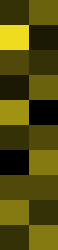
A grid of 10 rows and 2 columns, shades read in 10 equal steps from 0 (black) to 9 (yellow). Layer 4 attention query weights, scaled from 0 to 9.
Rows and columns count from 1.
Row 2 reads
9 1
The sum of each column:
33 29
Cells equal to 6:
1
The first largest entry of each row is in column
2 1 1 2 1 2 2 1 1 2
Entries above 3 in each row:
1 1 0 1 1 0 1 0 1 1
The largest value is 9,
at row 2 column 1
